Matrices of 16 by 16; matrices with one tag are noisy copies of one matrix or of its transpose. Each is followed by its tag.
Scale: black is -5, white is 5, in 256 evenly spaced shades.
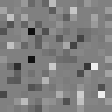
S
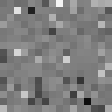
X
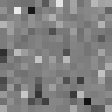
X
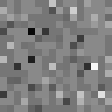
S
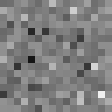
S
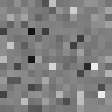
S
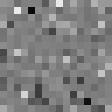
X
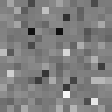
S
